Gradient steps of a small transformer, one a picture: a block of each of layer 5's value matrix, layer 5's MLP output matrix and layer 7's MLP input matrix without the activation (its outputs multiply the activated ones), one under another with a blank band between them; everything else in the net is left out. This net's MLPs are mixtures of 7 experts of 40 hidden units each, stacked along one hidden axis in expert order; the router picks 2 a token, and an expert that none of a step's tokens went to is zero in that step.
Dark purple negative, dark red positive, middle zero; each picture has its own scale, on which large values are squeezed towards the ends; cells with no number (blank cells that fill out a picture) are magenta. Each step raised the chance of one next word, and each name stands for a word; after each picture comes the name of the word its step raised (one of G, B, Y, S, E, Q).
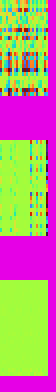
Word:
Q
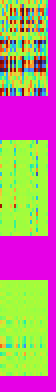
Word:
Q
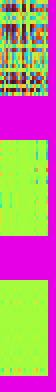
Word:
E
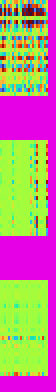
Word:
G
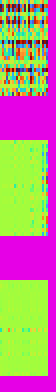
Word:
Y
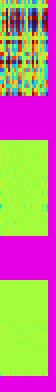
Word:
Q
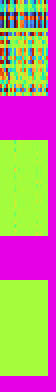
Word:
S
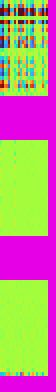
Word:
G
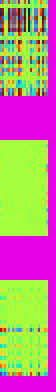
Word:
Q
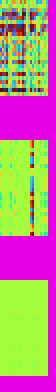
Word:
E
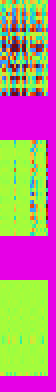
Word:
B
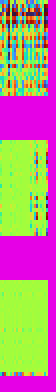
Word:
G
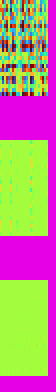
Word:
B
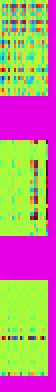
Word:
Y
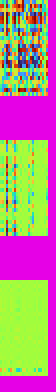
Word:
B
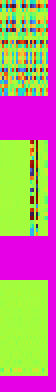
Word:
Y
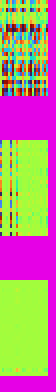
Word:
E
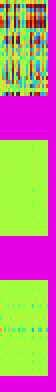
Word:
Y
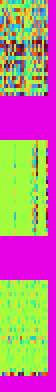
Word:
B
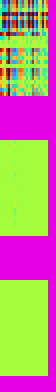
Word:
S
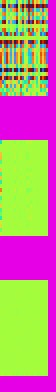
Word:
Y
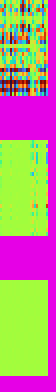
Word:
E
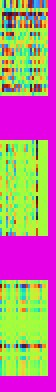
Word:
S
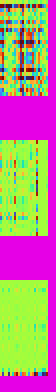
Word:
Y
